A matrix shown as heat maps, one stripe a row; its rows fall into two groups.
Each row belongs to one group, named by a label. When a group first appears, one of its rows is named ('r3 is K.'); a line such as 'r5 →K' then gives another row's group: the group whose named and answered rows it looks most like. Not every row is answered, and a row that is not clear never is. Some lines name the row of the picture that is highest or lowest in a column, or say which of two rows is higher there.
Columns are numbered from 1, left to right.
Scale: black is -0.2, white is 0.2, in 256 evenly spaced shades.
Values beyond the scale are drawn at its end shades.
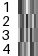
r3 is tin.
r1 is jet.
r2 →tin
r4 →jet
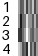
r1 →tin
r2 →jet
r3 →jet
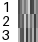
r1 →jet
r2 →tin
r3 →tin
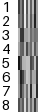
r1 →tin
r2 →tin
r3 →tin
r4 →tin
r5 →jet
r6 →jet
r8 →tin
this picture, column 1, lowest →5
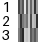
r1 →tin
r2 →jet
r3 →tin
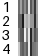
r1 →tin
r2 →tin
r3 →tin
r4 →tin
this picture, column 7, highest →2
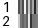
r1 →tin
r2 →tin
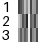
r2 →tin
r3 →jet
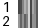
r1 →jet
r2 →jet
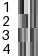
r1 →tin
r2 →tin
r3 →jet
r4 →jet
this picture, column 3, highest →3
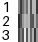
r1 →jet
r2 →jet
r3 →tin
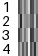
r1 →jet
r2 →jet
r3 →jet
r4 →tin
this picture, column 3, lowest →4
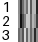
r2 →jet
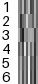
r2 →jet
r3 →tin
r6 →tin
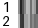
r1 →jet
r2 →tin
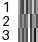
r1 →tin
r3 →tin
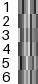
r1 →tin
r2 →jet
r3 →tin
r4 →jet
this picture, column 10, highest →1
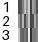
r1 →jet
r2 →jet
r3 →tin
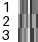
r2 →jet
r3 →jet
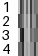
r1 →tin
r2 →jet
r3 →tin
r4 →tin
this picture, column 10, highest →4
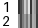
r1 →jet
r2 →jet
